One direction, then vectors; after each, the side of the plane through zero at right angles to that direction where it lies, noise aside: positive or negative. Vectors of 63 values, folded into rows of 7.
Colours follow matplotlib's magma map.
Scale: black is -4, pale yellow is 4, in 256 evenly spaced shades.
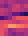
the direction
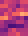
negative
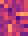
negative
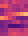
negative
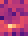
positive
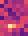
positive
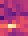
positive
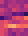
positive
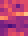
negative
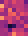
negative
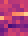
negative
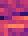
positive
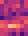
positive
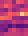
negative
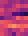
positive
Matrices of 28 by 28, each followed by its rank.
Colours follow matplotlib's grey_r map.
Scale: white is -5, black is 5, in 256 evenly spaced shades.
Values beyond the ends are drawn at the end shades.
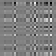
one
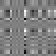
one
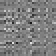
three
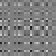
one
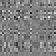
three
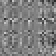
three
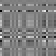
one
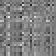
three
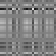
one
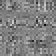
five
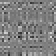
three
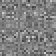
five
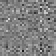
five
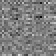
five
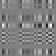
one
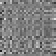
three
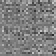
five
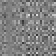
three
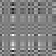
one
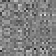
five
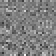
five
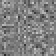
five
